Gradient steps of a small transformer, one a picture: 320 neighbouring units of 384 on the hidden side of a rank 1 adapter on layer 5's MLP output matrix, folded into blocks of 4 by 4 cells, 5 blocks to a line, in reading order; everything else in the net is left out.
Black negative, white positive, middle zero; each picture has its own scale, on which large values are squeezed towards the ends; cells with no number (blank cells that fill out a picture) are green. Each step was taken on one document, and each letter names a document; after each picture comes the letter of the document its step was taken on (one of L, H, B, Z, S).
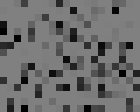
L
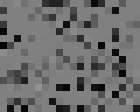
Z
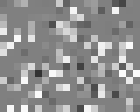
L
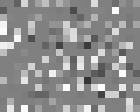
L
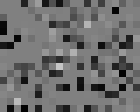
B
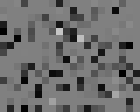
L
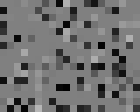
Z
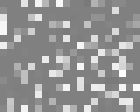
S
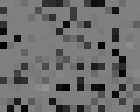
Z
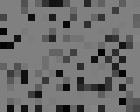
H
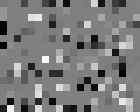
S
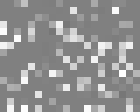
L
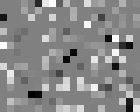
H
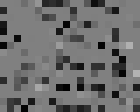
Z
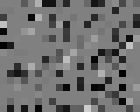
S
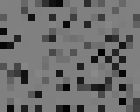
H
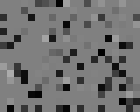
H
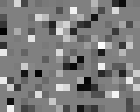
L
